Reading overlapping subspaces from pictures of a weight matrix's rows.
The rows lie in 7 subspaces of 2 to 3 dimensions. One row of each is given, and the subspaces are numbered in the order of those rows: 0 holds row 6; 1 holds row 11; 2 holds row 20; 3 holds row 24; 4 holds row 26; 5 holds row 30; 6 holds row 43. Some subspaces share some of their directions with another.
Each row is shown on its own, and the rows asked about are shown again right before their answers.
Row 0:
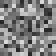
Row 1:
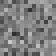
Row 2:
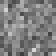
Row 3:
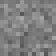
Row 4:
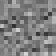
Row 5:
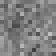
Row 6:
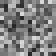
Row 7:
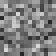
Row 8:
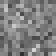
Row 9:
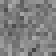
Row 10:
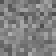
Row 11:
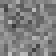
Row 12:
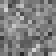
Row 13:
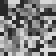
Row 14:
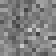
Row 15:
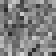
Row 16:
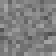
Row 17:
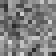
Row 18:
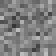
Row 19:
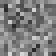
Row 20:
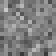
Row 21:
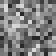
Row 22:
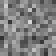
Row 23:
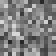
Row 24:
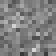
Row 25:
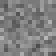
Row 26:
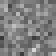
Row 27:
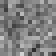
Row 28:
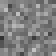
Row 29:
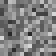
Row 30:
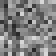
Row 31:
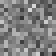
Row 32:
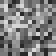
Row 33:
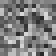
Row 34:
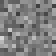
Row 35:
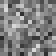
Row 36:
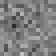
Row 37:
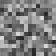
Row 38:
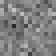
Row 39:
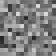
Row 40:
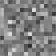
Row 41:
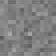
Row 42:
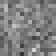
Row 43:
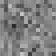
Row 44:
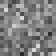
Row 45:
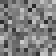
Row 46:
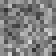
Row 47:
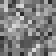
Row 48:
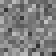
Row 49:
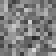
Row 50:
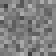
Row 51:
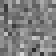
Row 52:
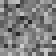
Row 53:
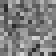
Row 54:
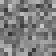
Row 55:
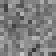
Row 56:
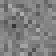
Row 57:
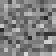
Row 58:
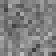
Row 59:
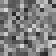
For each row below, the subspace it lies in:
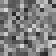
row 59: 2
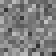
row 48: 5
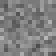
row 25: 3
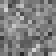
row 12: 2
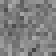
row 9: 3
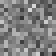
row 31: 5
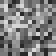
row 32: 3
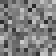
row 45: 5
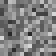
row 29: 1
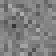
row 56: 6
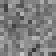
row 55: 0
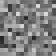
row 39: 4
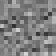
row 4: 3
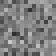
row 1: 5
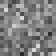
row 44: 5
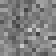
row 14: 2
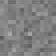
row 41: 1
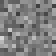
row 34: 4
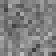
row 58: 0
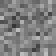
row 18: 3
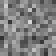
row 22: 5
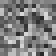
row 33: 4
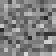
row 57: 3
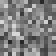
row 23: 5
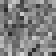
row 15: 6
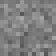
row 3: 4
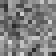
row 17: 5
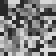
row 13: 6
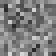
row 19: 1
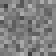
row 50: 0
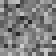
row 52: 4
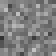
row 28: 4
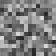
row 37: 4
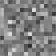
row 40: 1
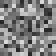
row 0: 0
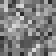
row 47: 2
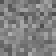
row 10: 6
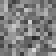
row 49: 4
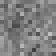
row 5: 2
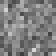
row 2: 6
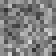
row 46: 0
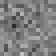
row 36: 6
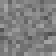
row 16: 3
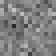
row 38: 6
